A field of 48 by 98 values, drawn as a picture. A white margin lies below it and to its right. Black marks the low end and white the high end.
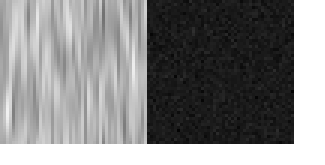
The table splits into one row of 2 panels. Panel 1,1: high, streaked downward. Panel 1,2: very low, fine-grained, faint in contrast.
